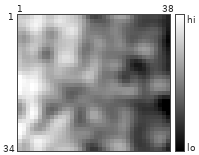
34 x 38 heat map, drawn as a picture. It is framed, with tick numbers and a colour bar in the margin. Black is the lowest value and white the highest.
The texture is blotchy. No lone cell stands out from its neighbours. The field climbs toward the left.
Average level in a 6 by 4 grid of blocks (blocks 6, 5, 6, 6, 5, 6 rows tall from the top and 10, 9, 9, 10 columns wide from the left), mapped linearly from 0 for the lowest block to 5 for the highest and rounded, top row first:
5420
4421
5420
5221
4320
5321
